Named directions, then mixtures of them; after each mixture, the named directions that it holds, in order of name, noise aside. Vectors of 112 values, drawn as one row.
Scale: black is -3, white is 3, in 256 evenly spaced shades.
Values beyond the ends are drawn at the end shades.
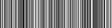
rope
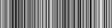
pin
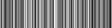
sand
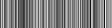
pin, rope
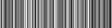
sand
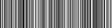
rope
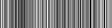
pin, rope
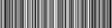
sand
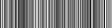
pin, rope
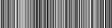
pin, rope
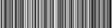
sand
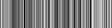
pin, sand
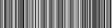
rope, sand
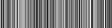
pin, rope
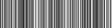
rope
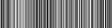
pin, rope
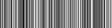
rope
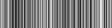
pin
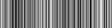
pin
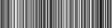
pin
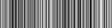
pin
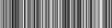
pin, rope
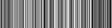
pin, sand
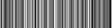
sand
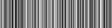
pin, sand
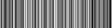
sand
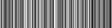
sand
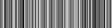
rope, sand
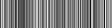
pin, rope
